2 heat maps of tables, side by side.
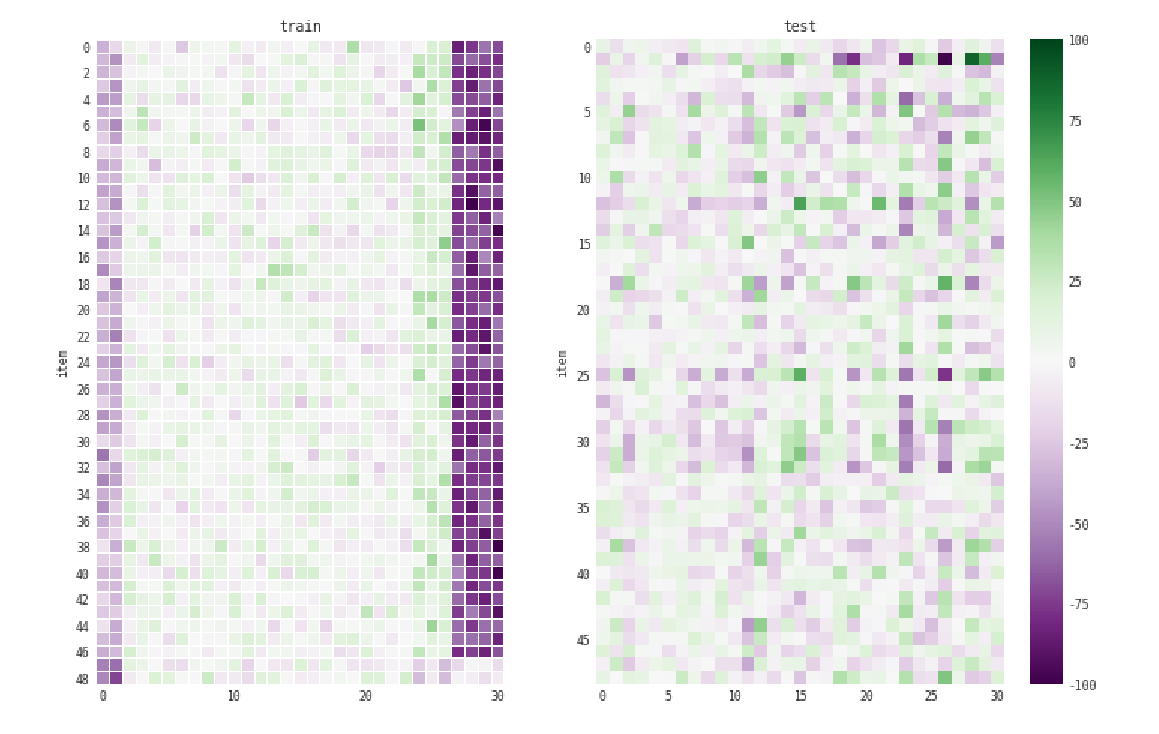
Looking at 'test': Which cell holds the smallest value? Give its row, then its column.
1, 26
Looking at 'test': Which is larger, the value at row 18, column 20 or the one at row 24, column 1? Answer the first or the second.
the first
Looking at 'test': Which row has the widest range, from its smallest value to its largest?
1
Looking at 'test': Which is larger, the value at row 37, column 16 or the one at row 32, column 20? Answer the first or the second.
the first
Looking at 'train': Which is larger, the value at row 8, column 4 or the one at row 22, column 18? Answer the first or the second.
the first
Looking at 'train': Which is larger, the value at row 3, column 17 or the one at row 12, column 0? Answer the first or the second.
the first
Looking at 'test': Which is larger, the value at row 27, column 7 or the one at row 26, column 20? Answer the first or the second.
the second
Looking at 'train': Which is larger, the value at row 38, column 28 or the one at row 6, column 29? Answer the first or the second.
the first
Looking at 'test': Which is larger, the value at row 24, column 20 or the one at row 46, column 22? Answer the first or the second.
the first
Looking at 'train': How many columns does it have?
31
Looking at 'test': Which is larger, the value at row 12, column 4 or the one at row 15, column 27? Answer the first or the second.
the first
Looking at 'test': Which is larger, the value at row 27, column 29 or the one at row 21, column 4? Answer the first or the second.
the first
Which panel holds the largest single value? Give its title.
test
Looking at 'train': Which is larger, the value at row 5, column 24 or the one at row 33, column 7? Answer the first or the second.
the first
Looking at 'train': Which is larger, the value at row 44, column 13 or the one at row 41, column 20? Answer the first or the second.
the second
